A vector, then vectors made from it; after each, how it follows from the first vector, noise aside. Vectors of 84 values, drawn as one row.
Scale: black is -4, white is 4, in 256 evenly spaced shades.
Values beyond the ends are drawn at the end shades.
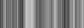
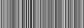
sign-scrambled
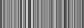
sign-scrambled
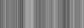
shrunk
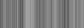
shrunk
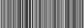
sign-scrambled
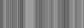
shrunk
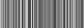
sign-scrambled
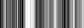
scaled up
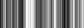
scaled up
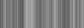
shrunk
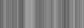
shrunk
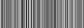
sign-scrambled
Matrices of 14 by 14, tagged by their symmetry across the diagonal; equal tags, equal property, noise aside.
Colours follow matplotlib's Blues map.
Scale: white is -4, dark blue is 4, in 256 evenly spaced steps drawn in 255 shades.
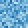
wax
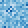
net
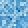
net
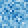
net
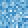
net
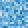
wax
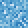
net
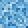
net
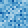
net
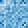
net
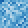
net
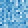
wax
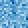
wax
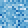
wax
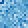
net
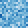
wax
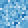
net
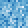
wax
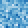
wax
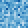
wax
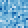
wax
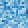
wax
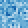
net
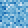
wax
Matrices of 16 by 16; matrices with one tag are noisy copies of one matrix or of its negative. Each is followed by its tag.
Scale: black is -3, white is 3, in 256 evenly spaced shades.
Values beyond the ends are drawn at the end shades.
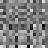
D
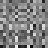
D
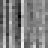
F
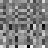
D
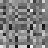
D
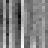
F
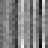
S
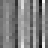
S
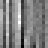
F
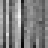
F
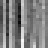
F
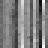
S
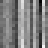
S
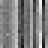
S
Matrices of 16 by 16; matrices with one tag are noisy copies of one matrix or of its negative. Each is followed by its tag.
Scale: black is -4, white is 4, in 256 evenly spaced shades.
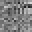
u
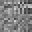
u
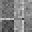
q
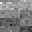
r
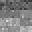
r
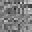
u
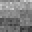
r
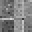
q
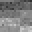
r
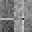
q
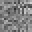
u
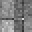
q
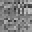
u
